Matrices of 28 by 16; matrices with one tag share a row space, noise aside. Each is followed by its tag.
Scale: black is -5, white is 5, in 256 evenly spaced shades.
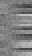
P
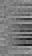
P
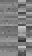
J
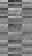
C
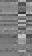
J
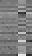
J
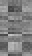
C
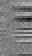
P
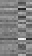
J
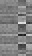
J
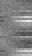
P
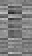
C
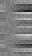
P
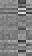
J
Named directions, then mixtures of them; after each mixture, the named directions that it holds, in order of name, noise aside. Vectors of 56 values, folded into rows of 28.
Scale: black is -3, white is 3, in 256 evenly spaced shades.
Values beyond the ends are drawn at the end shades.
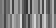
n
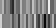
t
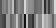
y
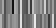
n, t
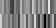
t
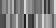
y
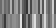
n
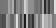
y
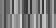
n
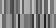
t, y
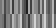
n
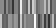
n, t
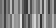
n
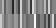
n, t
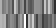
y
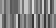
t, y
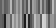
n, y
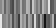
t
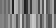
n, y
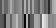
n, y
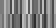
n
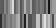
t, y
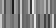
n, t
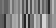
n, y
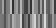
n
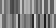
t, y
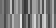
n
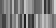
y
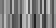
n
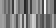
n, y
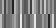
n, t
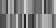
y
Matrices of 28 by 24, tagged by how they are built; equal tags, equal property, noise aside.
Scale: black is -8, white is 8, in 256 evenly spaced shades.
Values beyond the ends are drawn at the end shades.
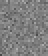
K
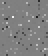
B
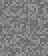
K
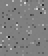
B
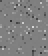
B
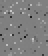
B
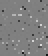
B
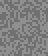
K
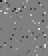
B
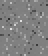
B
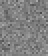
K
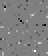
B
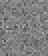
K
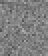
K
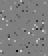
B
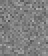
K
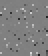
B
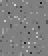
B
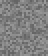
K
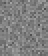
K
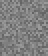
K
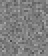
K
